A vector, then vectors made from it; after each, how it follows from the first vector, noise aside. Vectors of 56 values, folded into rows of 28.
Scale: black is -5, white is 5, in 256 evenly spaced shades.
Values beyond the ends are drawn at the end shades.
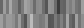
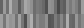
copied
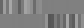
partly zeroed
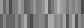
negated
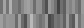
copied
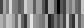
scaled up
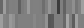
partly zeroed
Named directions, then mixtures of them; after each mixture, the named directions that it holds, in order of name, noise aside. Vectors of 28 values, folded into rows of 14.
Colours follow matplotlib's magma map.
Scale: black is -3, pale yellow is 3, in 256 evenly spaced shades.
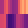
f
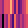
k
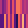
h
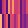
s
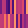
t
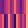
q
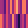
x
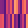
q, x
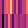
k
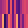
h, q, s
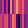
q, t, x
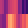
f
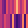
h, x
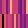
k, s, t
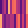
q, s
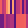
h, t, x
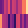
f, q, s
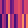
h, q, s
